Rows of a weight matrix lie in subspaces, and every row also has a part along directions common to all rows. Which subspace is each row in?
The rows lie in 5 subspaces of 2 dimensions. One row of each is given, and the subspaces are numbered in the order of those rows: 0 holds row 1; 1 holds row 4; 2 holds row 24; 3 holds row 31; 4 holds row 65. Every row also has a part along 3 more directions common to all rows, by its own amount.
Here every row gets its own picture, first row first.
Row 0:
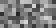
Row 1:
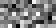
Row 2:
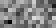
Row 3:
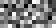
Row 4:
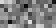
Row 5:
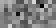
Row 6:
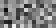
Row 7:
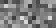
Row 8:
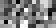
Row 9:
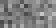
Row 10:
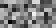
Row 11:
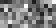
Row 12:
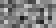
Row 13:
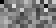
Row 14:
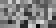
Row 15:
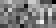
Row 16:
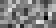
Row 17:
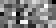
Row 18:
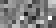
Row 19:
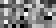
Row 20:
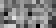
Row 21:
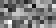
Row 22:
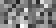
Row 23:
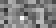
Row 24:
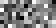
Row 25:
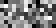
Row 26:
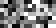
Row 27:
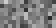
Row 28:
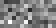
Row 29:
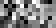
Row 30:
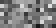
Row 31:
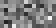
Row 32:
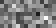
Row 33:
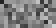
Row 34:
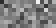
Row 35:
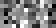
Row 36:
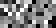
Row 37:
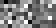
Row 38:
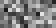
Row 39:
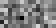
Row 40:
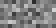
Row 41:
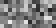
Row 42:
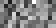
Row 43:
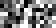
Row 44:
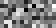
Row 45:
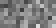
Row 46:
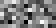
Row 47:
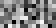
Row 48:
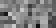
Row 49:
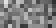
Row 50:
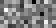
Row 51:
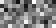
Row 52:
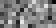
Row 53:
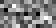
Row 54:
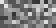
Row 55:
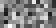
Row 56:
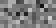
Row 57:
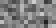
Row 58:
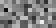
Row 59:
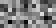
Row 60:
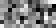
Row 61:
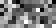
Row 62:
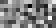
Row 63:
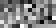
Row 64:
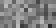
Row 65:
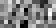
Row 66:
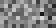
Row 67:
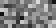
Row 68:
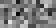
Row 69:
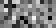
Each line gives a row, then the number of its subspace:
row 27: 3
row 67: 2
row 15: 2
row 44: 3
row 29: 1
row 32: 0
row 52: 2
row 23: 2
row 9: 3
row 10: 0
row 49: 3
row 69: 1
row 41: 2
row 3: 0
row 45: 4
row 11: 2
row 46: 1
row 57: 1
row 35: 4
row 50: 1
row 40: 0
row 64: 3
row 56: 4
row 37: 1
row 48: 4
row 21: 3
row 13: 0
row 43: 4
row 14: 4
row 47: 3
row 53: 0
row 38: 0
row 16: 2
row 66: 3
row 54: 0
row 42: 1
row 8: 4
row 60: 2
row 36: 4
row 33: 0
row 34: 0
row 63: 2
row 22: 0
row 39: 2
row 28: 1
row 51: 1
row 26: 1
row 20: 4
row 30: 1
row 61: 1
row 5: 4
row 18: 3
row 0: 2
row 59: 2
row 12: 2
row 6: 3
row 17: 2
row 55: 4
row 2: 3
